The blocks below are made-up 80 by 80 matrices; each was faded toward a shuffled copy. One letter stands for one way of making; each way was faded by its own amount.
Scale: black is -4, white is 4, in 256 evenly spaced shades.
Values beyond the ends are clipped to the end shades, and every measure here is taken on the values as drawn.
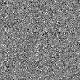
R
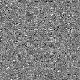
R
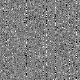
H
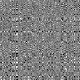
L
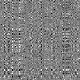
L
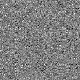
R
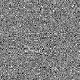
R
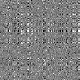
L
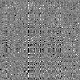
L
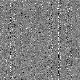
H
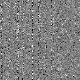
H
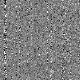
H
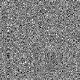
R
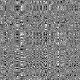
L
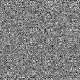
R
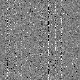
H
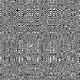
L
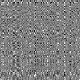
L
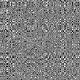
L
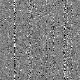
H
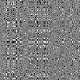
L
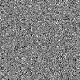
R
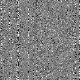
H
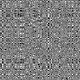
L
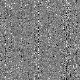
H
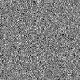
R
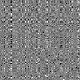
L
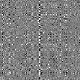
L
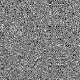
R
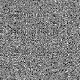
R
